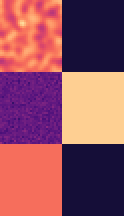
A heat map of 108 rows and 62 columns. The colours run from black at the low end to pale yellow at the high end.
It is made of 3 by 2 panels. Panel 1,1: high, blotchy. Panel 1,2: very low, flat. Panel 2,1: low, fine-grained, faint in contrast. Panel 2,2: very high, flat. Panel 3,1: high, flat. Panel 3,2: very low, flat.
